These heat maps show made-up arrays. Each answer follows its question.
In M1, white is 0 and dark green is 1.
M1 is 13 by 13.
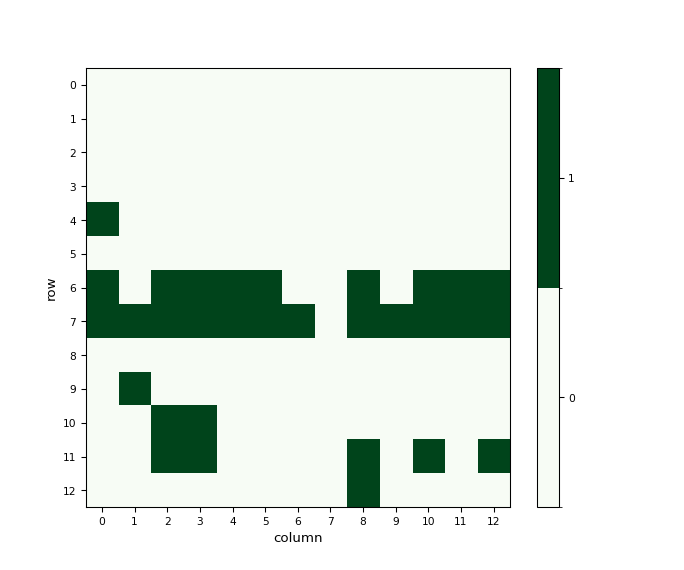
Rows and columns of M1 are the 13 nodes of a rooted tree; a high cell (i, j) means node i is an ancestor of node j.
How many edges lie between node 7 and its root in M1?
0
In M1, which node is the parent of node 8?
12
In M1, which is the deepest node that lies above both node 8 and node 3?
11
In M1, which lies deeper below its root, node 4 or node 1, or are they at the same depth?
the same depth
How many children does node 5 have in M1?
0
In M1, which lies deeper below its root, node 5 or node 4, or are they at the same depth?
the same depth
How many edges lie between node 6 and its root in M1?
1
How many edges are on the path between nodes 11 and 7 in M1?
2
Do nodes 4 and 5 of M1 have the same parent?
yes
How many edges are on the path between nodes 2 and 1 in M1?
6
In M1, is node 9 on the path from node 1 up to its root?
yes
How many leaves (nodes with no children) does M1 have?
6
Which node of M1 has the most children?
6
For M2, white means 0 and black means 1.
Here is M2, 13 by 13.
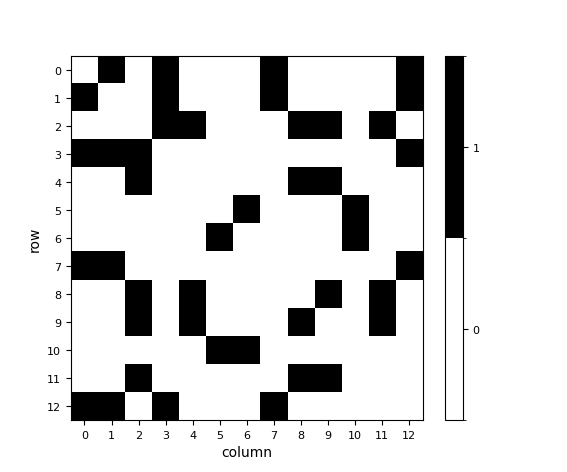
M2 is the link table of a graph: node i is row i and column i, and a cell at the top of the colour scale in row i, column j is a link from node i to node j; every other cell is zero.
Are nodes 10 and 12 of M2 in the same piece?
no
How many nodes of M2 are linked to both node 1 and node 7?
2
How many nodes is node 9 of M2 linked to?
4
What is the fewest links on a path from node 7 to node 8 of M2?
4
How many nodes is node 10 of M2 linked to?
2
